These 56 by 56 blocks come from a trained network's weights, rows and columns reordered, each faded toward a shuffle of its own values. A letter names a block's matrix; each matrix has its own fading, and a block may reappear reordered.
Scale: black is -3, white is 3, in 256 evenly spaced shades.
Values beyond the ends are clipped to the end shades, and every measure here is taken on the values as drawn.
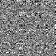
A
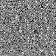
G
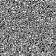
G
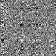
A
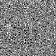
A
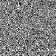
A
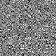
A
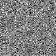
A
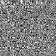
A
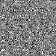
A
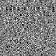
A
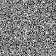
G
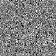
A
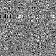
A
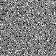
G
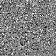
G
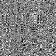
A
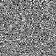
A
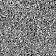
G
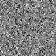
G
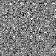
A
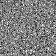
G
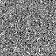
G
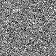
G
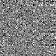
A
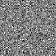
A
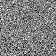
G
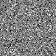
G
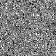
G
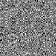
A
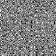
A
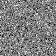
G
